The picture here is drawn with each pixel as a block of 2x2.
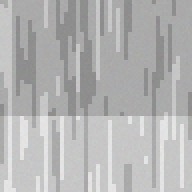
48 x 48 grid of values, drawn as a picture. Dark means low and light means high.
Grain: streaks running down. Average level on the scale: 70%. Calmest part: top right. Seam: horizontal, 60% of the way down, the bottom part higher.
